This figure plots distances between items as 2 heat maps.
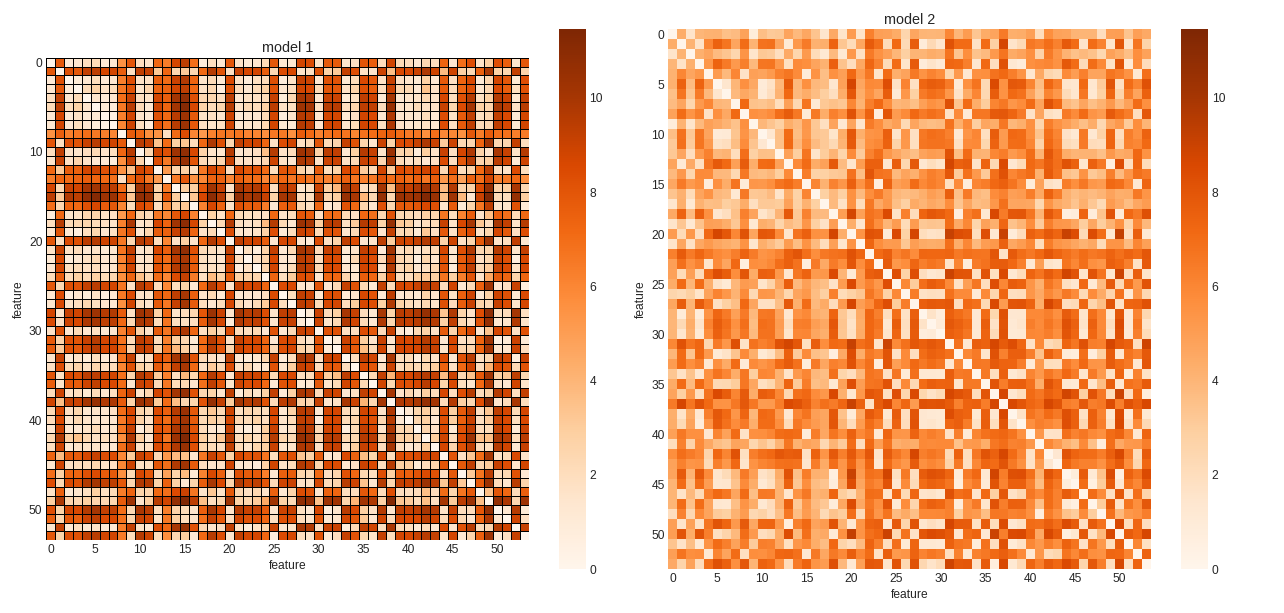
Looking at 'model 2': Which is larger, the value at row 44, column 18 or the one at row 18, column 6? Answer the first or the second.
the second
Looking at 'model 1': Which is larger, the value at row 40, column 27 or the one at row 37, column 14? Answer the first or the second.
the second
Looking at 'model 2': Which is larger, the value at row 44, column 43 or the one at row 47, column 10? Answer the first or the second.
the first
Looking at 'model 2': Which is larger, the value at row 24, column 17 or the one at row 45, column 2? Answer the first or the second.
the first
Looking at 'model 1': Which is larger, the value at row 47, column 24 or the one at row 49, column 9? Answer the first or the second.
the second
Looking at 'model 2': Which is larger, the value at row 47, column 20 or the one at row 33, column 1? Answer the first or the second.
the first
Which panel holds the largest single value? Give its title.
model 1
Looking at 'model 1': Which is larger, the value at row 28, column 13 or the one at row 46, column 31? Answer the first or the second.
the first
